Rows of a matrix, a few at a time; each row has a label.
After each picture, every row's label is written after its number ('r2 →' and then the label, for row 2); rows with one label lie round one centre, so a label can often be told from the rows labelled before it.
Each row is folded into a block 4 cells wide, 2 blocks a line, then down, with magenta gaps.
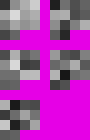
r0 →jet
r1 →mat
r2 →mat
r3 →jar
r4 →jar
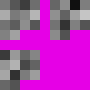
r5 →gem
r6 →gem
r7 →mat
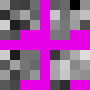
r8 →jar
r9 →gem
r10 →jar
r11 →jet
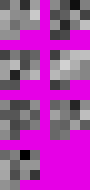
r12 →gem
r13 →jar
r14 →mat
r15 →jet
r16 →jar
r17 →gem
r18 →gem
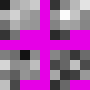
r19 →jet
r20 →jet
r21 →gem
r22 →jar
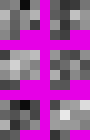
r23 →gem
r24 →jar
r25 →jet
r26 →jar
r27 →jar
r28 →jet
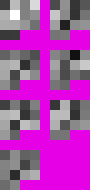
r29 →jet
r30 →mat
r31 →mat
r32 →gem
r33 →mat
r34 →mat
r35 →mat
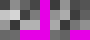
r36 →mat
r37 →mat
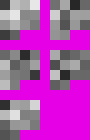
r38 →jet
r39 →gem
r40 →gem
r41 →jar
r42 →jet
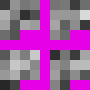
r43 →mat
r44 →gem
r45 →jet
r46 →gem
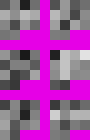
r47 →gem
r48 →mat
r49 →jar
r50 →jet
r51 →mat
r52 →gem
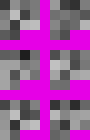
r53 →mat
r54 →jar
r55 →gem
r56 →mat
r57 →mat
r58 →gem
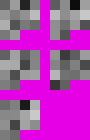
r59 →gem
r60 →gem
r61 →mat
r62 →jar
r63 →gem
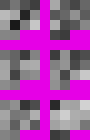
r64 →mat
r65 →jar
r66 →gem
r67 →mat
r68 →gem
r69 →jet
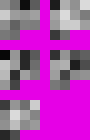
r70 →gem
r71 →jet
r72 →mat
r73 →mat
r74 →jet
